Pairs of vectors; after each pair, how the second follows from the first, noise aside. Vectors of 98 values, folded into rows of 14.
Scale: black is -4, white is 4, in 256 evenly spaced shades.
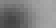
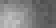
negated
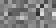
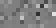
partly zeroed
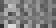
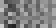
negated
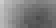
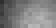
negated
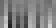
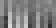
negated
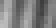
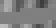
partly zeroed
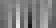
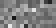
shuffled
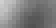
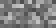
shuffled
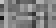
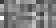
negated
